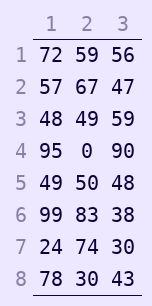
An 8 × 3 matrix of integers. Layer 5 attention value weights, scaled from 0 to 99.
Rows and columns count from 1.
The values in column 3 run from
30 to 90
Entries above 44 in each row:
3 3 3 2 3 2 1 1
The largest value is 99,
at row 6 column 1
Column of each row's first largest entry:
1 2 3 1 2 1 2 1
